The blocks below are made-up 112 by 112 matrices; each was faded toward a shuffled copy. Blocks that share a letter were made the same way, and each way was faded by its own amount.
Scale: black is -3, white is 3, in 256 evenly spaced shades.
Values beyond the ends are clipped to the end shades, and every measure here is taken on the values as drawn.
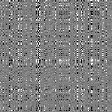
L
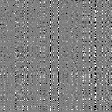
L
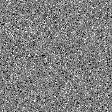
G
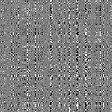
L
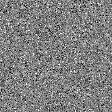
G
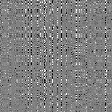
L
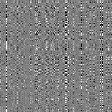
L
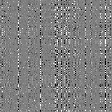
L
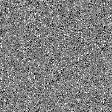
G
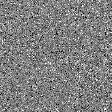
G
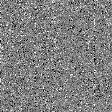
G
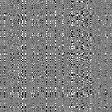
L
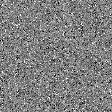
G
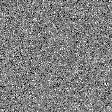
G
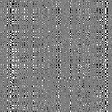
L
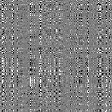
L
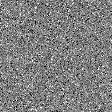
G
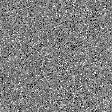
G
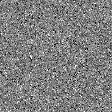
G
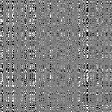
L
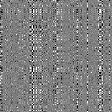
L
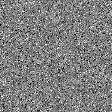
G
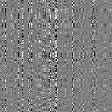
L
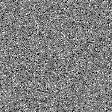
G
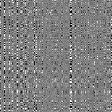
L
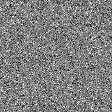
G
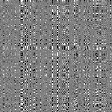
L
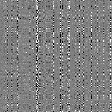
L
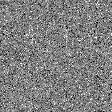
G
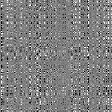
L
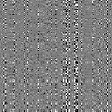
L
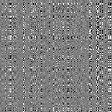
L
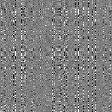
L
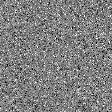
G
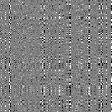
L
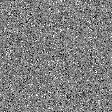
G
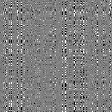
L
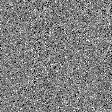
G
